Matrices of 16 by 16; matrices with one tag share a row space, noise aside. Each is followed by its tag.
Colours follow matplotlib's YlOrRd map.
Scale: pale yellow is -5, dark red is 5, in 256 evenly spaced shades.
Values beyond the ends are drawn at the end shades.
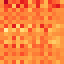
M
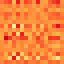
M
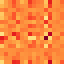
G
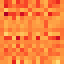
M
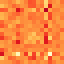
G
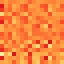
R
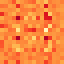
G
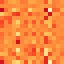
G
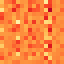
G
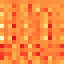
R
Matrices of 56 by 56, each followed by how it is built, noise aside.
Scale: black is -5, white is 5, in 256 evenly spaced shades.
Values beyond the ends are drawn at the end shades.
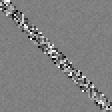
banded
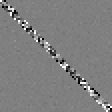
banded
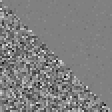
lower triangular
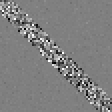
banded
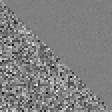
lower triangular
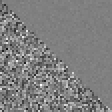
lower triangular
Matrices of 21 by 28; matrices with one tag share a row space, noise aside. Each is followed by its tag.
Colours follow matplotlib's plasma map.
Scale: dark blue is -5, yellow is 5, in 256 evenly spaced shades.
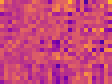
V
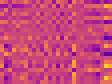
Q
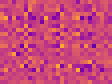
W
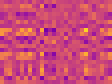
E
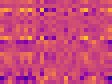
E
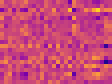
Q
